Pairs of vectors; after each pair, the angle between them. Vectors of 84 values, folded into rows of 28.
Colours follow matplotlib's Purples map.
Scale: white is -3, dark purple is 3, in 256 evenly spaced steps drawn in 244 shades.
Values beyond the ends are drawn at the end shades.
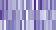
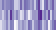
orthogonal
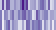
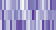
nearly opposite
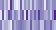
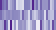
orthogonal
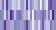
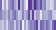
partly opposed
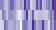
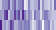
partly opposed
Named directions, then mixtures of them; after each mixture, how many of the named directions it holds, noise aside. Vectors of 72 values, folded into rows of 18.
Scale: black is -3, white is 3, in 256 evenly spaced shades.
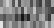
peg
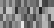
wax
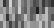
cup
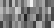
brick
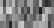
three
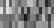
three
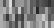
two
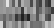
one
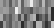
two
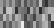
one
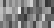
three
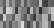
one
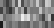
two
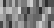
three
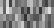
two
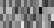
one
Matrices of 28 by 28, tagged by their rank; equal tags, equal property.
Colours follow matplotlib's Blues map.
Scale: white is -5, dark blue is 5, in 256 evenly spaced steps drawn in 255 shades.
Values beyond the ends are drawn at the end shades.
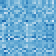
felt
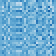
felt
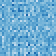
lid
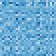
lid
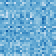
lid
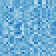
lid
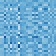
felt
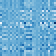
felt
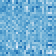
lid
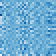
felt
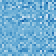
lid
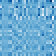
felt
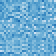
lid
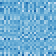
felt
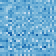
lid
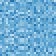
lid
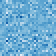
lid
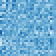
lid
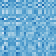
felt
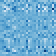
felt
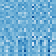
felt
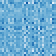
felt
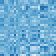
felt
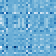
felt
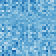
lid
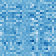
lid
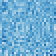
lid
